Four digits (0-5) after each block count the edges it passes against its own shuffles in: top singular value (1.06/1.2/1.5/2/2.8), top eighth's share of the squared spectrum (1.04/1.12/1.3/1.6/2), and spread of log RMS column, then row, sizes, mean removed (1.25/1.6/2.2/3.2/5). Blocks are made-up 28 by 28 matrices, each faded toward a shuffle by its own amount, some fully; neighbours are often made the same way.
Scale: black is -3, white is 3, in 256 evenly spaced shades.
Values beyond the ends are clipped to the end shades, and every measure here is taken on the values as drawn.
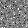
0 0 0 0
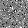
1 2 0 0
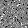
0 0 0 0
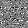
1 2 0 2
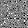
2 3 1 2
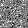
0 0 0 0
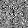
1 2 1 1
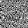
3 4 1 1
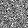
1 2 0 0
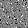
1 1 0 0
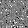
1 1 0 0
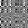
4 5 3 3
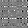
4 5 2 2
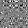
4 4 1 2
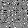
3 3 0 1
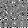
3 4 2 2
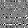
4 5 2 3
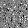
2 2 0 0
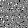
1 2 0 0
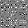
3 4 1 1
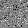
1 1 0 0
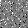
0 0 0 0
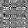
4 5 3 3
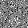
0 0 0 0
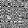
3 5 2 2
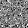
1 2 0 2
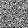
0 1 0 0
